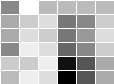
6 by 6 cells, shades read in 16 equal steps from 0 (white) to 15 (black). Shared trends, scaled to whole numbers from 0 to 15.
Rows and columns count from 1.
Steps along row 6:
down up up down down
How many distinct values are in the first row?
3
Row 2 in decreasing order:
8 7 5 3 3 2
